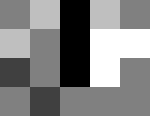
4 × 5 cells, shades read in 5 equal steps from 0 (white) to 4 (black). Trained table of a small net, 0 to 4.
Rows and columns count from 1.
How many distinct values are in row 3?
4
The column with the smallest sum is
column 4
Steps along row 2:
up up down same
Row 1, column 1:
2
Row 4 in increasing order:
2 2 2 2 3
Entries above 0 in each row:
5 3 4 5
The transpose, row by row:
2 1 3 2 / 1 2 2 3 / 4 4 4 2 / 1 0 0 2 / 2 0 2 2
